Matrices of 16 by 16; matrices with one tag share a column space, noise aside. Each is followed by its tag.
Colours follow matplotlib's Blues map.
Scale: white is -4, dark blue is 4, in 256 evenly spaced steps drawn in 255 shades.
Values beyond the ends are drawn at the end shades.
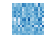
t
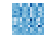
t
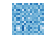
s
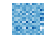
s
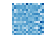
s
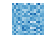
s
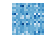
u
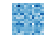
u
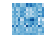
t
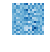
s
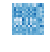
t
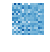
s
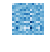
s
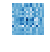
t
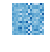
s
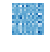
u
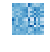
t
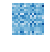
u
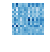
t
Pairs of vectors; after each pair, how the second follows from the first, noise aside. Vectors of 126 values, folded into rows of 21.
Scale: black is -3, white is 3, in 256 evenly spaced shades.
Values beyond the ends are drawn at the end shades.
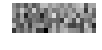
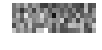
negated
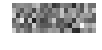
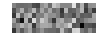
negated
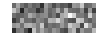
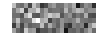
reversed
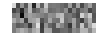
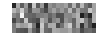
negated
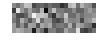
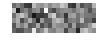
negated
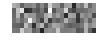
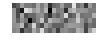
negated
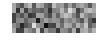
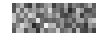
negated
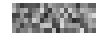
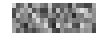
shuffled
